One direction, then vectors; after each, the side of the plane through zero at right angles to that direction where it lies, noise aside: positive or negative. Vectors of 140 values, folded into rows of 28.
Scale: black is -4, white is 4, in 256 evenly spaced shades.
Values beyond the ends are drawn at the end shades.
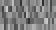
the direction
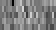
negative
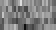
negative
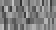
positive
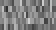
negative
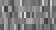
negative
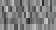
positive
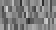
positive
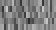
positive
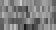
negative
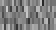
positive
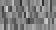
positive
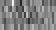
positive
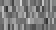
negative
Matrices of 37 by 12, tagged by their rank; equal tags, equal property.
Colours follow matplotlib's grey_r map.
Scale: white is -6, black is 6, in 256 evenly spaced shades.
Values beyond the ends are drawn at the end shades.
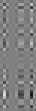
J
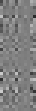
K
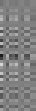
J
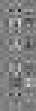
K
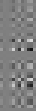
J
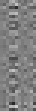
K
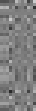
K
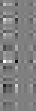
J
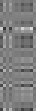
J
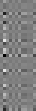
J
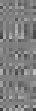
K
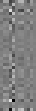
K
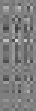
K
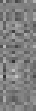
K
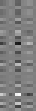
J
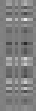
J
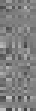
K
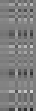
J
